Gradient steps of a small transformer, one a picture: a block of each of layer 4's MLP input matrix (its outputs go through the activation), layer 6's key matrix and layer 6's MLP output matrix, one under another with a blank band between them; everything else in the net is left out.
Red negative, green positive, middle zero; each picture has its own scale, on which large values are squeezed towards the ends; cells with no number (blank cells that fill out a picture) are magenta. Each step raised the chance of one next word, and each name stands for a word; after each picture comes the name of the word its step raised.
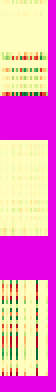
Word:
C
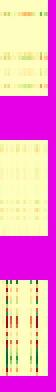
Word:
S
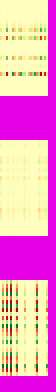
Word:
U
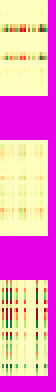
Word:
U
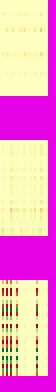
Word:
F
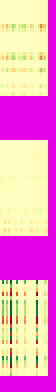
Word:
S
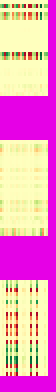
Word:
F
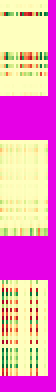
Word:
U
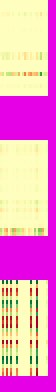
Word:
S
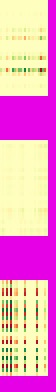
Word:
F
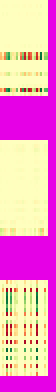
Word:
F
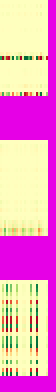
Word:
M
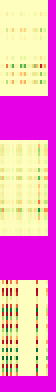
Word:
F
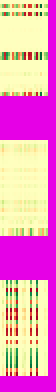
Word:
U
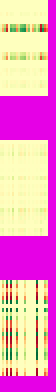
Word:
C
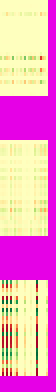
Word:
C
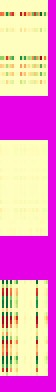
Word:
S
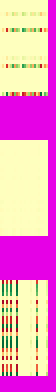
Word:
M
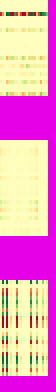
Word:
S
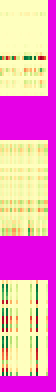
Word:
M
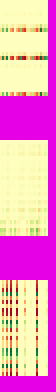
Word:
U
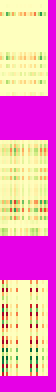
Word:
F
